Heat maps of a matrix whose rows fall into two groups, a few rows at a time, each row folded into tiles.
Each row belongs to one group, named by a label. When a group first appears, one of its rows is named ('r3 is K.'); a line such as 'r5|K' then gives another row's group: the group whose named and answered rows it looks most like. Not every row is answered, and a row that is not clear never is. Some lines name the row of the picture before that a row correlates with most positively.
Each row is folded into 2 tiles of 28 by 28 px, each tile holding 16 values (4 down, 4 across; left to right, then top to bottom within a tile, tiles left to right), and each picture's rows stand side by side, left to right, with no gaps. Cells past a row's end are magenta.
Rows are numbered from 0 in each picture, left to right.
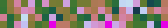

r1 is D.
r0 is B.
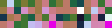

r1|D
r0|D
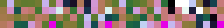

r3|B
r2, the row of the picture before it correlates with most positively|0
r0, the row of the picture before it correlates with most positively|0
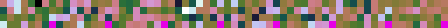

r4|D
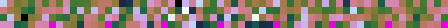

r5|B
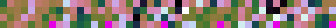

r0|B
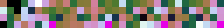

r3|D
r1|D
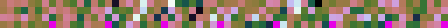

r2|B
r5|B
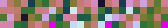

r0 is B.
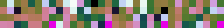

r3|D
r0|D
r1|B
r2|B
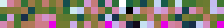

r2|D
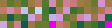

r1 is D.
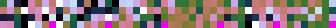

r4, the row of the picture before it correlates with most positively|0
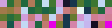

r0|B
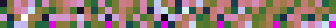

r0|B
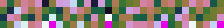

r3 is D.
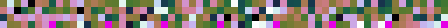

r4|D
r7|D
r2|D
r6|D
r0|D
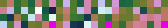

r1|D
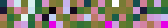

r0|B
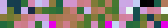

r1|B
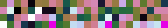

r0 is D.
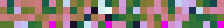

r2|D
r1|D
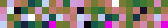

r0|D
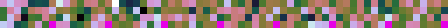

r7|B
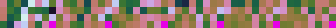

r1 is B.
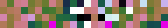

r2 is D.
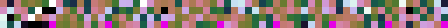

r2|B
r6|B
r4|B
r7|D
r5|D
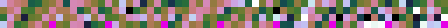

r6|D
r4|B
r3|B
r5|B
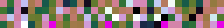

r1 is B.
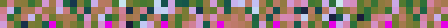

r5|D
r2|D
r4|B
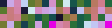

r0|B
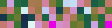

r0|D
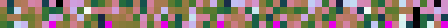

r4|B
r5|B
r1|B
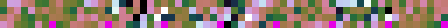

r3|D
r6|B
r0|B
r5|D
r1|B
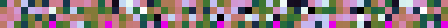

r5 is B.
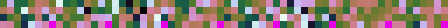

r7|D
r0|D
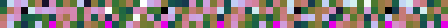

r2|B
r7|B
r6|B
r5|D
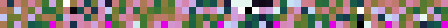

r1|D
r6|D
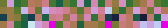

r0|D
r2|D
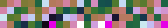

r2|D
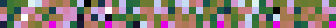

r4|B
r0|B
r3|B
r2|D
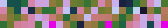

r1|D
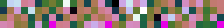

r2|B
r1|D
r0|B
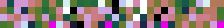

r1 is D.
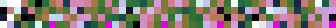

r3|B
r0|B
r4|D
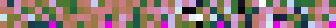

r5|D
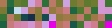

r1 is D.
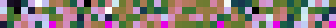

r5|B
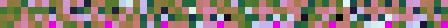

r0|B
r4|D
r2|B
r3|D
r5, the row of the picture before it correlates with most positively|1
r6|D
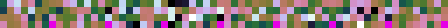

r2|D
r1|B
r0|B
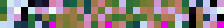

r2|D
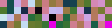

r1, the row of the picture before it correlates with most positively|1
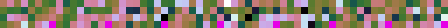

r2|D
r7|D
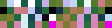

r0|B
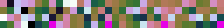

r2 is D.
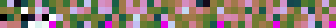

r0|D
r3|B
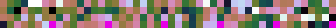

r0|B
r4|B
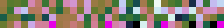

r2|D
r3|D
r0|D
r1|B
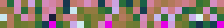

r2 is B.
